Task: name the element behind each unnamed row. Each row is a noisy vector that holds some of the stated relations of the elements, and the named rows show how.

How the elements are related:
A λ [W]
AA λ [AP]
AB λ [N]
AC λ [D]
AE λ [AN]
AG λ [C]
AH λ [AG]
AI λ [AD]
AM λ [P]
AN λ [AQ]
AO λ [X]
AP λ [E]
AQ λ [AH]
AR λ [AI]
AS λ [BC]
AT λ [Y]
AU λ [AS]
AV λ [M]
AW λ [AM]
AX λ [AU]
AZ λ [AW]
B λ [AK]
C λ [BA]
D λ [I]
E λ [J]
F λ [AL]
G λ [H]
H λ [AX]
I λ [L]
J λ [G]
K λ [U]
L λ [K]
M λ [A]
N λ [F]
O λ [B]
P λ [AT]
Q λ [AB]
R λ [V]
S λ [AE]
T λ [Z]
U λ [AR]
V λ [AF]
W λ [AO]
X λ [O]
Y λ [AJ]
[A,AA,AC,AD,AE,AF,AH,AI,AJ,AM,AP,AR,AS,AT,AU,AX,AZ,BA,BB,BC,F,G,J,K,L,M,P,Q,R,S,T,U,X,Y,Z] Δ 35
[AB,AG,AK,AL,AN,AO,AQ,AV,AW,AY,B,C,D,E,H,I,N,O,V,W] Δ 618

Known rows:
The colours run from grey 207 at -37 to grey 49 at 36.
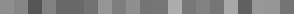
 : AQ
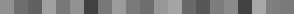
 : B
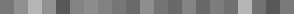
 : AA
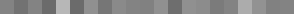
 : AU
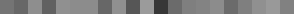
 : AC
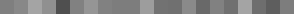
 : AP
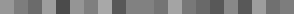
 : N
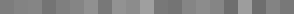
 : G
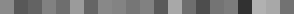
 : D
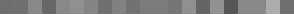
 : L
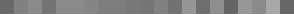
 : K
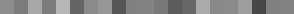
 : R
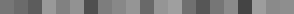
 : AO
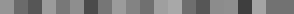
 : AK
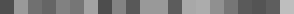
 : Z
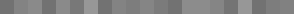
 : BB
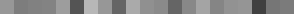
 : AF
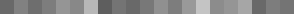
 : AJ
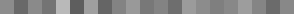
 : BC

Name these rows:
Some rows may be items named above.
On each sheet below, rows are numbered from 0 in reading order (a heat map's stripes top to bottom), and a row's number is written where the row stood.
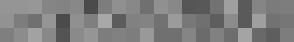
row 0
AV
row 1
N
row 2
AP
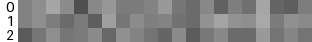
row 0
AP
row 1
AH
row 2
AI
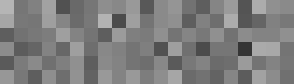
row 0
C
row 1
V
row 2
X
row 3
D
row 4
AI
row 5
H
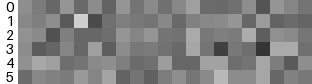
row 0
AY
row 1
S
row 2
AQ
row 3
I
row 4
Q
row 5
Y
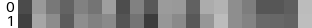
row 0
Z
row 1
T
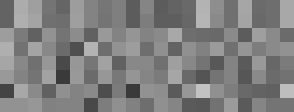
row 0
AZ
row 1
AZ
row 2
H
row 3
BA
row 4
AB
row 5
E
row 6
T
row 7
AV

